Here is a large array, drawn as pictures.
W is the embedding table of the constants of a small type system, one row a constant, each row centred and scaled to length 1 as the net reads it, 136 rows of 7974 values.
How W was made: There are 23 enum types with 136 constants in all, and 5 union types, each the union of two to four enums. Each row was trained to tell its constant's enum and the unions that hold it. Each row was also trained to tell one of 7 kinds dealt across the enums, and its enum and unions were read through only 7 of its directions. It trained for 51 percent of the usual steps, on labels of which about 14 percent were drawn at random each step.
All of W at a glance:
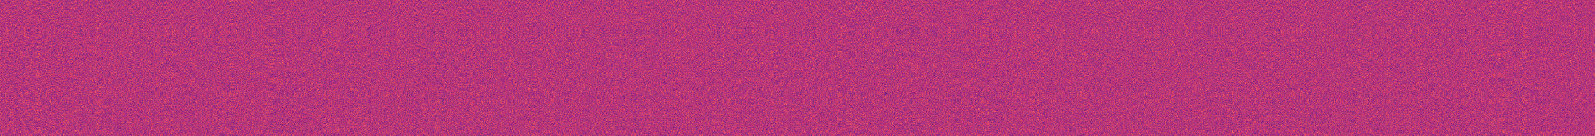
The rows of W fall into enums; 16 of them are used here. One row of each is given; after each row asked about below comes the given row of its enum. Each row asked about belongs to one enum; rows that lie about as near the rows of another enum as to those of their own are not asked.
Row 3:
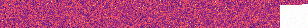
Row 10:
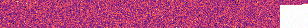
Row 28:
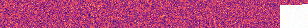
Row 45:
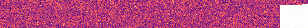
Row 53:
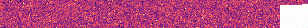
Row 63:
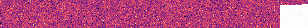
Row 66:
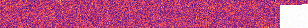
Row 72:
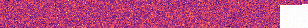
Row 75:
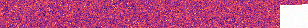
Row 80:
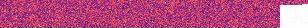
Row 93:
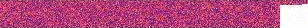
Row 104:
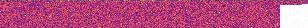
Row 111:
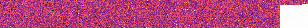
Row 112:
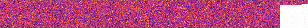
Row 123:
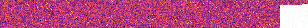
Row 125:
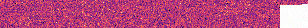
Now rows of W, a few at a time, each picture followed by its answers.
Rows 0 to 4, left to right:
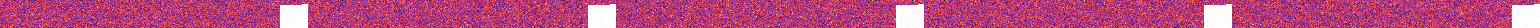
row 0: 66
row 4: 66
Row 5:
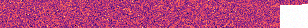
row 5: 10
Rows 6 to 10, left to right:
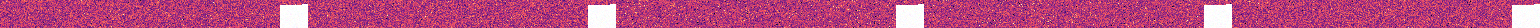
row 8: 53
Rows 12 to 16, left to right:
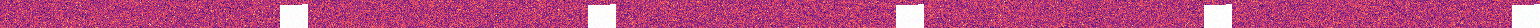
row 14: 75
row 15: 3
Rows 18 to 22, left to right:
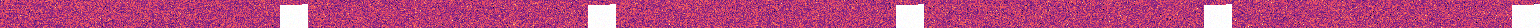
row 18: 3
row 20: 28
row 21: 45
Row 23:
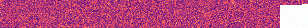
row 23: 72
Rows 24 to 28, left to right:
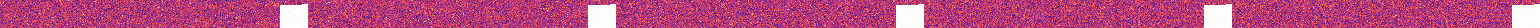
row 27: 28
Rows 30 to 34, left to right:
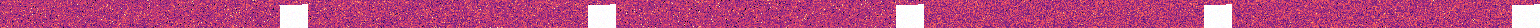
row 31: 75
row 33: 10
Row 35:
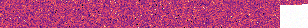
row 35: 28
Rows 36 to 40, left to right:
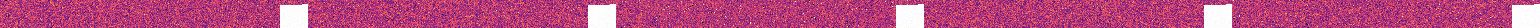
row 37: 104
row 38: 111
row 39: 63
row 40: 125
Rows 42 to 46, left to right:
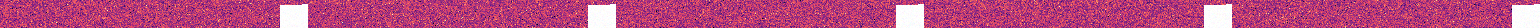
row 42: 3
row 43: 111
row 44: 10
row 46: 104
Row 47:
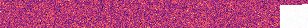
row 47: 72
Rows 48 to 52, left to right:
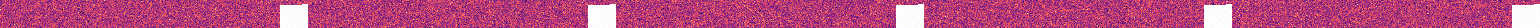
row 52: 125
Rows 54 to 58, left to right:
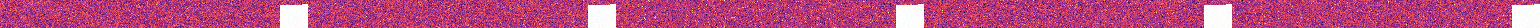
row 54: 75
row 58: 53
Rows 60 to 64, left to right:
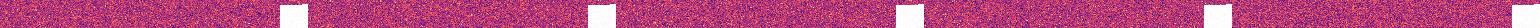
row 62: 45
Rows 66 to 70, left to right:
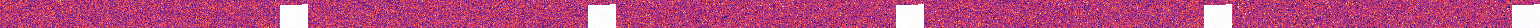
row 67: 66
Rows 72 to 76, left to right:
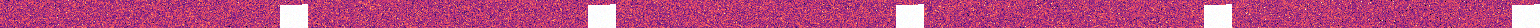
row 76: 28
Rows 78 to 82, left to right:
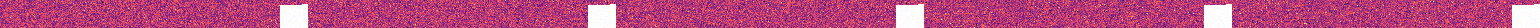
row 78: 66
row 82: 10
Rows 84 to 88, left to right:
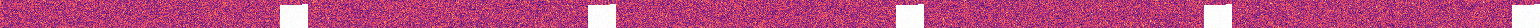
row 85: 3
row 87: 66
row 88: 45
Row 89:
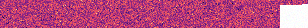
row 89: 45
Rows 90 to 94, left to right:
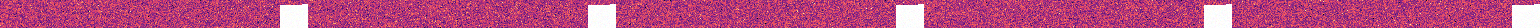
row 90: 3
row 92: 72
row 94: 72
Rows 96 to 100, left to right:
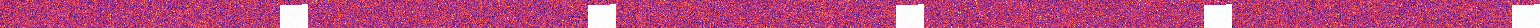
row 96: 72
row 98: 75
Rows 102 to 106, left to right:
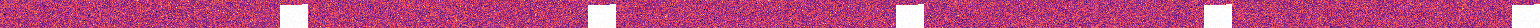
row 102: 28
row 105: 10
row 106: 66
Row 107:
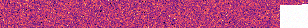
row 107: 125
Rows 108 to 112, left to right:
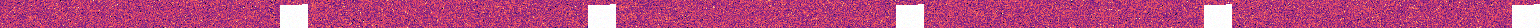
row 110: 104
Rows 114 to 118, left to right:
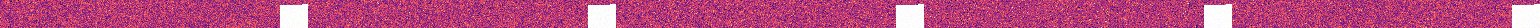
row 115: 72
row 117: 104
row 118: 75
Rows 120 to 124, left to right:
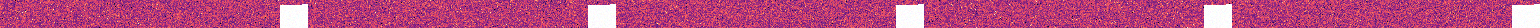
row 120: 75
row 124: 3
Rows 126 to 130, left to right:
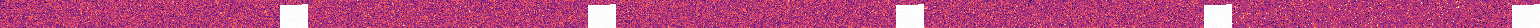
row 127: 28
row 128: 10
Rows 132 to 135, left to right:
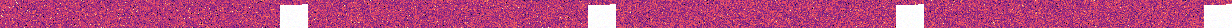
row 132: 104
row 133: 63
